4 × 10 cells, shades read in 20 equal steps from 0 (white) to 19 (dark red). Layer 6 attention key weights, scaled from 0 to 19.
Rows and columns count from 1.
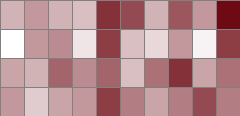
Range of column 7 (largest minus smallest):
8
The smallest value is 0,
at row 2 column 1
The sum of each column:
21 26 34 24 58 34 27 47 30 55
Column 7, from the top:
6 3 11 7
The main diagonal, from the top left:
6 8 12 8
